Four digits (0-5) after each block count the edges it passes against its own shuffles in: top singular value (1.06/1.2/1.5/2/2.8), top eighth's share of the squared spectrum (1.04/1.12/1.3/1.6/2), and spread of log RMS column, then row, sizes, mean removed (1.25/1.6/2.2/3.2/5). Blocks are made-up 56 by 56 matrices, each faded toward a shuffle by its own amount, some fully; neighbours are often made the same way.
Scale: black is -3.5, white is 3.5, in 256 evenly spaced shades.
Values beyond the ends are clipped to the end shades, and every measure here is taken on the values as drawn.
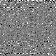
3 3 0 3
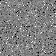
1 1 0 0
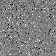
1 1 0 1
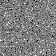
0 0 0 0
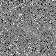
1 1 0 1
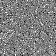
0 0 0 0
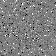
1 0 0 0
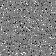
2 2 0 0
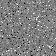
0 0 0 0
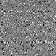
4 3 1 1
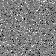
2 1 0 0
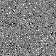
3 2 0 1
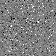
2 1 0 0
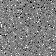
1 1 0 0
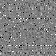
4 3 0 1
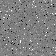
0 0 0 0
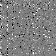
2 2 2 1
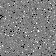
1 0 0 0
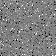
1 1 0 0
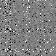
2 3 2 2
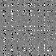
2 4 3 3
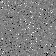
0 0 0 0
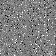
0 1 1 0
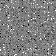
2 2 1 1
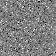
0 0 0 0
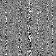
2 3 4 0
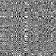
4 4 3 3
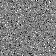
0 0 0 0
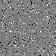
2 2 0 1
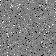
1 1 0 0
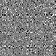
4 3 2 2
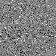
1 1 0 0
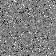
0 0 0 1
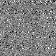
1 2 0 3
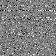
2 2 0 2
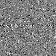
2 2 0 2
